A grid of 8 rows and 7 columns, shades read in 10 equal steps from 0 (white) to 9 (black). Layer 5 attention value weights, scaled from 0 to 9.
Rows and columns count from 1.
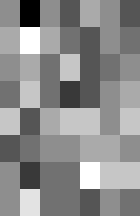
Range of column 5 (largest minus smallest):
6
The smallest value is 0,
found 2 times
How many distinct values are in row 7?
5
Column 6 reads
4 4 5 4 4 3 2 4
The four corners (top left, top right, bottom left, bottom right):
4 6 4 5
